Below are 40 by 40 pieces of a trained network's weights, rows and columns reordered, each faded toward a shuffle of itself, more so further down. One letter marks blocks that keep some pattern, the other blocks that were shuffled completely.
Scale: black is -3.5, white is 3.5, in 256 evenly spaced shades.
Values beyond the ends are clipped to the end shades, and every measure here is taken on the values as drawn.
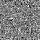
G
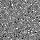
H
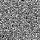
G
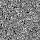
H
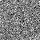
H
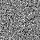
H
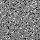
H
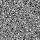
H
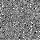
H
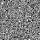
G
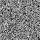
H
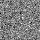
H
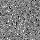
H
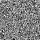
H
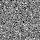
H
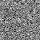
G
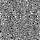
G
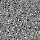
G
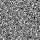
H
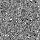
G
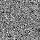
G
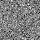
H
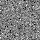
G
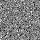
H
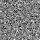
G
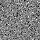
H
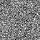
G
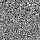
H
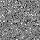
G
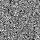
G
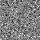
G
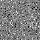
G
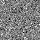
H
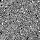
H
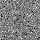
H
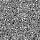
H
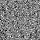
G
